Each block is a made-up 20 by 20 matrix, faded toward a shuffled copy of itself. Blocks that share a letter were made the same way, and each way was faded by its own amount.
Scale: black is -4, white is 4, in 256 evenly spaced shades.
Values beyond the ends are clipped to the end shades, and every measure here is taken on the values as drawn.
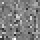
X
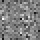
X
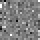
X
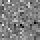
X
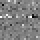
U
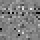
U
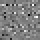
U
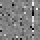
X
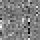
X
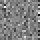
X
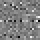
U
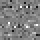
U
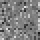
X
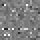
U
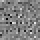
U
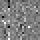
X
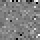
U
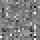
X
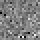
U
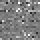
U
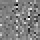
X
